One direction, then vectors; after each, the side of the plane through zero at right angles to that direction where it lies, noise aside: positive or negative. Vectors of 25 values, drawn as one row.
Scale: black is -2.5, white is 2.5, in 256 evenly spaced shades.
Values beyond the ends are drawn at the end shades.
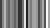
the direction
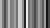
negative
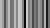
negative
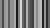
negative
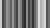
negative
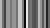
negative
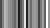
positive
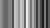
negative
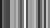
positive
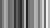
positive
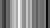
negative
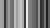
negative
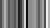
positive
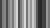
positive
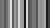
negative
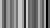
negative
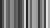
positive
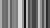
negative
